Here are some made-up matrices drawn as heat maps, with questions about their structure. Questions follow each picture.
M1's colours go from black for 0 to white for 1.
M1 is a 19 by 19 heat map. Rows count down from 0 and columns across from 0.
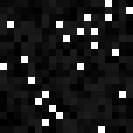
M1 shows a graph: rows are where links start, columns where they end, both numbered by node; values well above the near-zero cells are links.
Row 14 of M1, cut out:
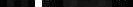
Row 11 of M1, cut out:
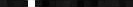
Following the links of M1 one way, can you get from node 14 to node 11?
yes
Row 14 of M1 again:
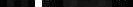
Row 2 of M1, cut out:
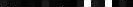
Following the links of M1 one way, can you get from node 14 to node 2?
no
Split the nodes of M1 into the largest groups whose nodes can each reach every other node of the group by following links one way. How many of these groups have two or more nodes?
3
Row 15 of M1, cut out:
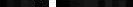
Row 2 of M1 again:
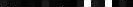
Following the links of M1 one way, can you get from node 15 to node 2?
no
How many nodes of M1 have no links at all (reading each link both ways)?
1
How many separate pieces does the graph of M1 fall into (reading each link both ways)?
2
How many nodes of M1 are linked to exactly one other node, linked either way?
1
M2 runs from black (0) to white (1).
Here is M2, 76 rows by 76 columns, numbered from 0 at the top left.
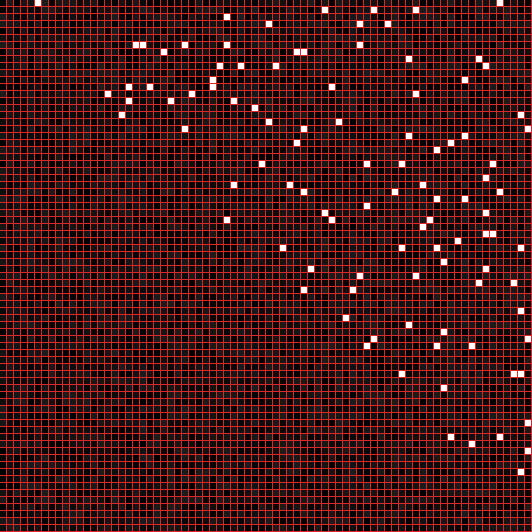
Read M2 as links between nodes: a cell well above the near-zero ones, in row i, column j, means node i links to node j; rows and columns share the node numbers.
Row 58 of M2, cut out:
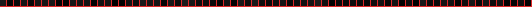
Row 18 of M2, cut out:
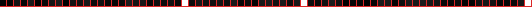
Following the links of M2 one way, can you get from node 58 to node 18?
no
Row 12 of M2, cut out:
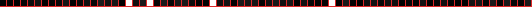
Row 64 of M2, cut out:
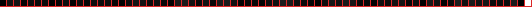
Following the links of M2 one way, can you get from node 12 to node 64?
yes
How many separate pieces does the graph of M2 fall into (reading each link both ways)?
6
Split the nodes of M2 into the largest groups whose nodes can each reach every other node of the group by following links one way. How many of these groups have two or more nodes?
0
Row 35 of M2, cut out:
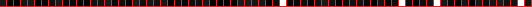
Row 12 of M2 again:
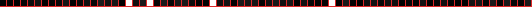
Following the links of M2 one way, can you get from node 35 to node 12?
no
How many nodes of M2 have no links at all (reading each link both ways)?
5
